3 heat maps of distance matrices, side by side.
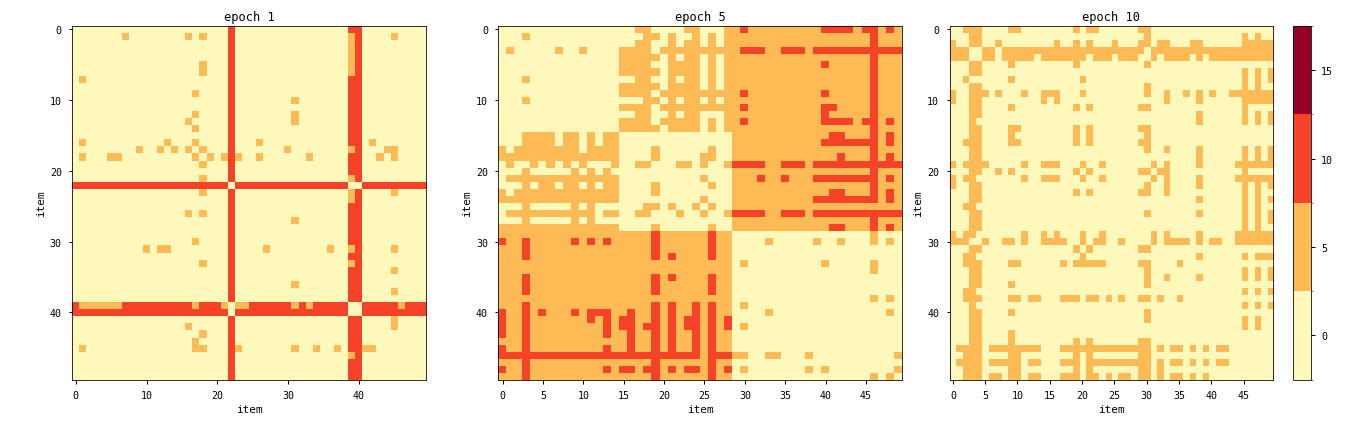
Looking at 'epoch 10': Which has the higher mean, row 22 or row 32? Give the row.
22
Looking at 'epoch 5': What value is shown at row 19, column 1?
5
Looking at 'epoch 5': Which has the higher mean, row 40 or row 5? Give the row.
40
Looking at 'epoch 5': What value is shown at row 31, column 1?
5
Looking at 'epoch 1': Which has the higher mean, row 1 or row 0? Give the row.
1
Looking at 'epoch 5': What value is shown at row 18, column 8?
5
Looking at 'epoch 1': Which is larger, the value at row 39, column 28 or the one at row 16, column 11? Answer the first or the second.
the first
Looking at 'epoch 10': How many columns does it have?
50
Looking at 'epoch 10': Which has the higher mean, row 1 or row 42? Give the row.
1
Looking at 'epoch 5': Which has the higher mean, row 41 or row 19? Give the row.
19
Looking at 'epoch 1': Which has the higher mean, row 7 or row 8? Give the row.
7
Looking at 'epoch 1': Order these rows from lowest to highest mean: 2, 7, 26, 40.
2, 7, 26, 40
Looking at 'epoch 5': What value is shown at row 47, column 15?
5
